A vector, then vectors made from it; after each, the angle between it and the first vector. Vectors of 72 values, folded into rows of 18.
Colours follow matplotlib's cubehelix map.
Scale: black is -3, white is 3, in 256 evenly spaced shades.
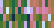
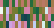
partly aligned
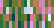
nearly parallel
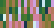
orthogonal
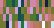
partly aligned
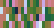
orthogonal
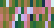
orthogonal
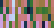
nearly opposite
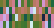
orthogonal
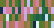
orthogonal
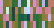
nearly parallel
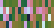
nearly parallel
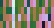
partly opposed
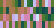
partly opposed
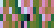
partly aligned
